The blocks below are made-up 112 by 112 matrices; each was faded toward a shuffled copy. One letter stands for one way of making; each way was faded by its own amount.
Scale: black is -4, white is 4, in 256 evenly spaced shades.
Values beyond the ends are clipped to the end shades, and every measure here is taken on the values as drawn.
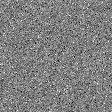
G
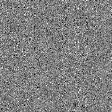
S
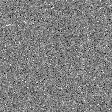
G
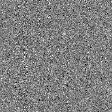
S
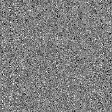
S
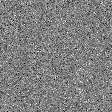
G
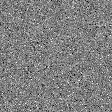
G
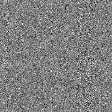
S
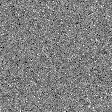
G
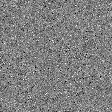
G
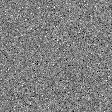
G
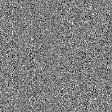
S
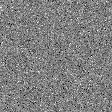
G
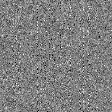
S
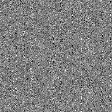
S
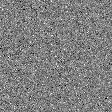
G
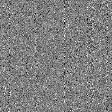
S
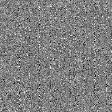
S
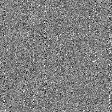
S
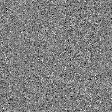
S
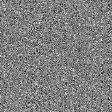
S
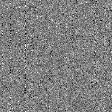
S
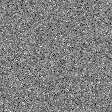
G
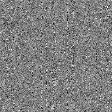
S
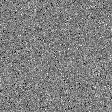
G
